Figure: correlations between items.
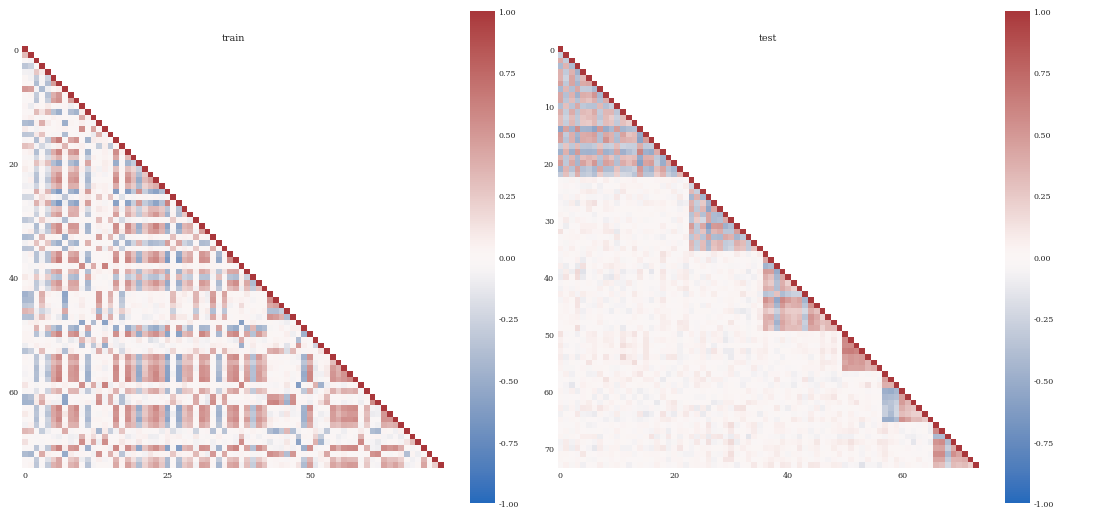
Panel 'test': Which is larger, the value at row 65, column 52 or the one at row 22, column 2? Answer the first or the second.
the first
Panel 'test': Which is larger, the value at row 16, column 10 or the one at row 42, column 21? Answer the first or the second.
the second
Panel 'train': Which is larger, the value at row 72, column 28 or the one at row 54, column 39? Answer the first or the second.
the second
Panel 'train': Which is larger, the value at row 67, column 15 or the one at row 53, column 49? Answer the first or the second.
the second
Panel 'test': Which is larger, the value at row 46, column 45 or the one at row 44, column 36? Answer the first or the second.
the second
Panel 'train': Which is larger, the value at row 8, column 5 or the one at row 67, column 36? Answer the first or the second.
the first
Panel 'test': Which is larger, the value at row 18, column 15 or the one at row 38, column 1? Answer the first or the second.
the second
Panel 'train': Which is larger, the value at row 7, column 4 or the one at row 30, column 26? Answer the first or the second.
the second
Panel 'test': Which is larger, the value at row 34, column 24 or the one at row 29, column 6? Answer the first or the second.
the second
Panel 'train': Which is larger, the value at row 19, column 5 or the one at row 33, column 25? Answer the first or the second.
the first
